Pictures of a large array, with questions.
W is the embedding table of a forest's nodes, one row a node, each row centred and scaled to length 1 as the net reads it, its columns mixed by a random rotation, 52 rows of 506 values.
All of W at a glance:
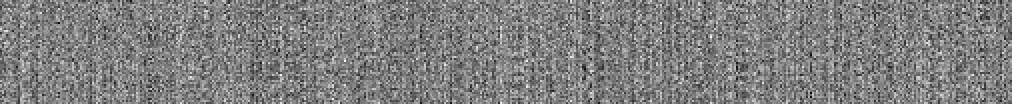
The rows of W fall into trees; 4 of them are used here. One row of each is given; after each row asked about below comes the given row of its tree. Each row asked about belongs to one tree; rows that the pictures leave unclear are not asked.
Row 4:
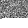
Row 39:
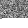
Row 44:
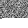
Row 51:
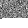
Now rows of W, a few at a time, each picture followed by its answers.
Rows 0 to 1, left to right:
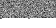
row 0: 44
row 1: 44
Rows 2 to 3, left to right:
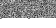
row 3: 39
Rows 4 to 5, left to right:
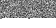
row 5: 44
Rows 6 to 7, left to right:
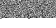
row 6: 39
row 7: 44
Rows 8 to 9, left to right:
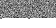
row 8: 44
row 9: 44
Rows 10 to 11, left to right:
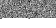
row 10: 51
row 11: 39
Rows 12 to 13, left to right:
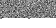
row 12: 44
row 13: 51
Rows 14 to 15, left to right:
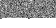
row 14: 51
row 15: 4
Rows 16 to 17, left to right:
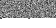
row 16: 44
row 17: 51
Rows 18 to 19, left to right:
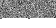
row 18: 51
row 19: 51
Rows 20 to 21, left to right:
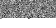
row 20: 39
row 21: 4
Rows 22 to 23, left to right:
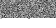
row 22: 39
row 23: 51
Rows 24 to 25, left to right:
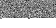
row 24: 44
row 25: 44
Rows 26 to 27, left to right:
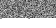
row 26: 39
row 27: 39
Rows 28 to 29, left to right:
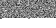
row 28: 44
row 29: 51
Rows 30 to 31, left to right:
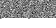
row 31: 39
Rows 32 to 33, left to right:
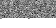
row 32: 39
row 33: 39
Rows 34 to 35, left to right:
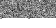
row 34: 39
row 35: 39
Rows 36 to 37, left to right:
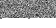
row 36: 44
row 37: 51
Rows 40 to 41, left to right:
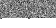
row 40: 51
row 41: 4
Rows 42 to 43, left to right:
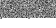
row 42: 51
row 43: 51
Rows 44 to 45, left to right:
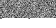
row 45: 51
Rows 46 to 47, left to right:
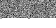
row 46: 39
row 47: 39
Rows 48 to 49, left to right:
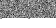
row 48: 39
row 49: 51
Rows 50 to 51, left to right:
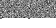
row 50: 44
